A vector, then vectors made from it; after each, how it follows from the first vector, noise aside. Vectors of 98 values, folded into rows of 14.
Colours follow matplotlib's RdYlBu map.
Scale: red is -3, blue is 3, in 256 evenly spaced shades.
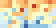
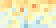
shrunk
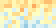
shrunk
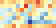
wrapped around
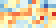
wrapped around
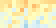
shrunk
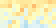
shrunk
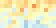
shrunk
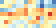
wrapped around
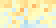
shrunk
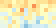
shrunk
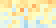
shrunk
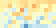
shrunk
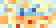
wrapped around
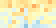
shrunk
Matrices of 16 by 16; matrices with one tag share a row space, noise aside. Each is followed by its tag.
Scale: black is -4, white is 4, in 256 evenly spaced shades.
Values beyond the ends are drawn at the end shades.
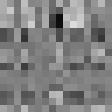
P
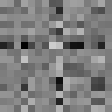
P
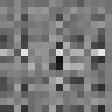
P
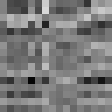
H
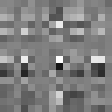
P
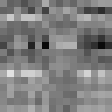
H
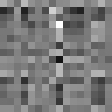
P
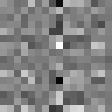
P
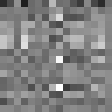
P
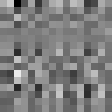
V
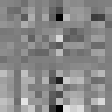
P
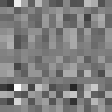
V
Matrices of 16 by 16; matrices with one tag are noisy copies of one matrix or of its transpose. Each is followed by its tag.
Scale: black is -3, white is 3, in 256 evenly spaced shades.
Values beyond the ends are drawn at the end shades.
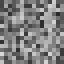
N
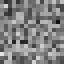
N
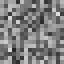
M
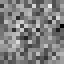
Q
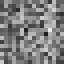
N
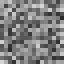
M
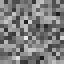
Q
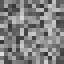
N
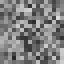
Q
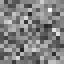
Q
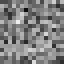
N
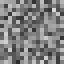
M
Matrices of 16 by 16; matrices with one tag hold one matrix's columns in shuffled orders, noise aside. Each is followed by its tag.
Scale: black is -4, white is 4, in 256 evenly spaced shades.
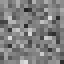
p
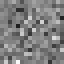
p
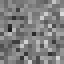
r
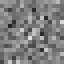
p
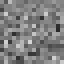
r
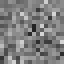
r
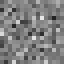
p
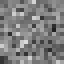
r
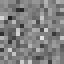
p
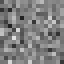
p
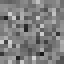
r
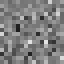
r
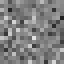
p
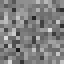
p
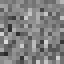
r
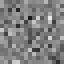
p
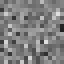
r
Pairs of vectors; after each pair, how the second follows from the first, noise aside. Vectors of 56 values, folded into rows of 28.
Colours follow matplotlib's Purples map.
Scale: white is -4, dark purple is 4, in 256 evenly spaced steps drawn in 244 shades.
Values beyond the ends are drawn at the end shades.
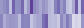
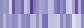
copied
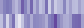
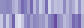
copied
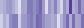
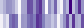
scaled up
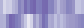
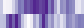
scaled up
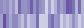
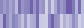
copied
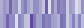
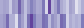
sign-scrambled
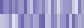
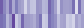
sign-scrambled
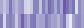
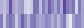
copied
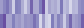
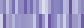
sign-scrambled
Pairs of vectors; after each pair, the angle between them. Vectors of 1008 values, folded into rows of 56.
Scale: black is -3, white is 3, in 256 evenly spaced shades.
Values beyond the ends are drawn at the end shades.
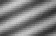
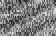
partly opposed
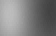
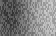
nearly opposite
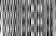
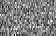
orthogonal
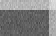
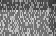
partly opposed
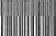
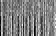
nearly opposite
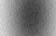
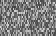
orthogonal
